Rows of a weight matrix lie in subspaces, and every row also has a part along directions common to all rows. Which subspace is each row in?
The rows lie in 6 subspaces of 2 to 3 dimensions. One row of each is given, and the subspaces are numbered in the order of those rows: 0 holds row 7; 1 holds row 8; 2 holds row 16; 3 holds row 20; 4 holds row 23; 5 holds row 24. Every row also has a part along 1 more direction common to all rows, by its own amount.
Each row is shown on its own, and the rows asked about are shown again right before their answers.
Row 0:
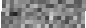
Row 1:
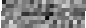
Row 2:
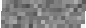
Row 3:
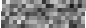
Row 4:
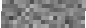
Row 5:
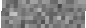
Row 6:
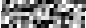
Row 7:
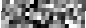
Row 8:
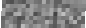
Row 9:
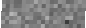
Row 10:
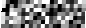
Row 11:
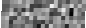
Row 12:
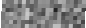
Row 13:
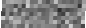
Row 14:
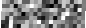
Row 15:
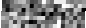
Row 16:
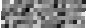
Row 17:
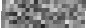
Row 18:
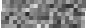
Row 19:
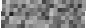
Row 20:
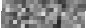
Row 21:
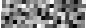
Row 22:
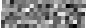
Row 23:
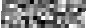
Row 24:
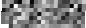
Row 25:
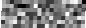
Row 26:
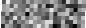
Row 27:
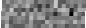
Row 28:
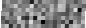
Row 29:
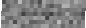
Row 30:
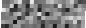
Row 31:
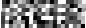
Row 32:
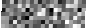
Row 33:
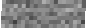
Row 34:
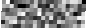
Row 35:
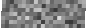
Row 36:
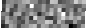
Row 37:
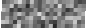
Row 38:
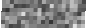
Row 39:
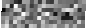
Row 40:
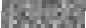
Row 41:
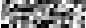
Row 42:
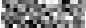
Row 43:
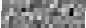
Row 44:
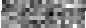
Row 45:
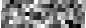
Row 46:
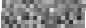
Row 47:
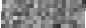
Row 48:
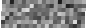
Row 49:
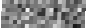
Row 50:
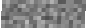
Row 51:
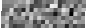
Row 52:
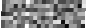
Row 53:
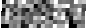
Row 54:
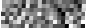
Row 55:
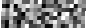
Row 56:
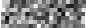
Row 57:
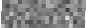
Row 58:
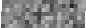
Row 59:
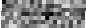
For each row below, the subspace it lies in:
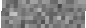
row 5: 0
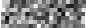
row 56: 1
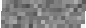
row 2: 4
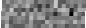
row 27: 2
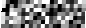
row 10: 0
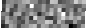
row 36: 1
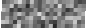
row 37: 5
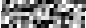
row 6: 5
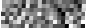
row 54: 1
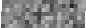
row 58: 4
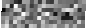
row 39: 5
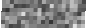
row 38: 4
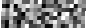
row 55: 5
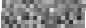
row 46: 4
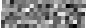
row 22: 2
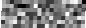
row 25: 4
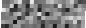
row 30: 5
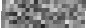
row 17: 0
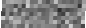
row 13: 1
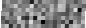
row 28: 4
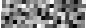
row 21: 4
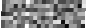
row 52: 1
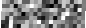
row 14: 5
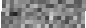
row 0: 0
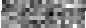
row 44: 3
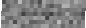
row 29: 3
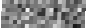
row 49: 3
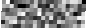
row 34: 4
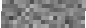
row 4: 0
